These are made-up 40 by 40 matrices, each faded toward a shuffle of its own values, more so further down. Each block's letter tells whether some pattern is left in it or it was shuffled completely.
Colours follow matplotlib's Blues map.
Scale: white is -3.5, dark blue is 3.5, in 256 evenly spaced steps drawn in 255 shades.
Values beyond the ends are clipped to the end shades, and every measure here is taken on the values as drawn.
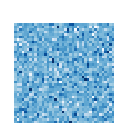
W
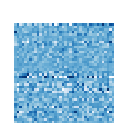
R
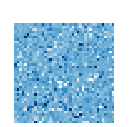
W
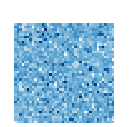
W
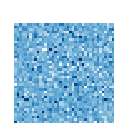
W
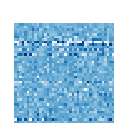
R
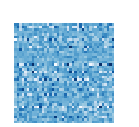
R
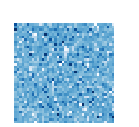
W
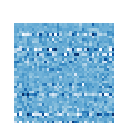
R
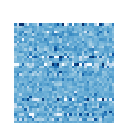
R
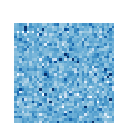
W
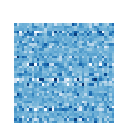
R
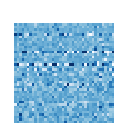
R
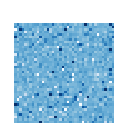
W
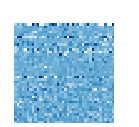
R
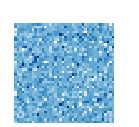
W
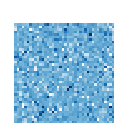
W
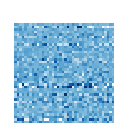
R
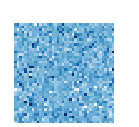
W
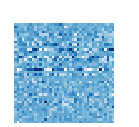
R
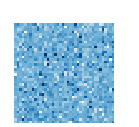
W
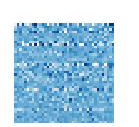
R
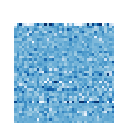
R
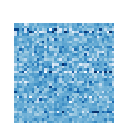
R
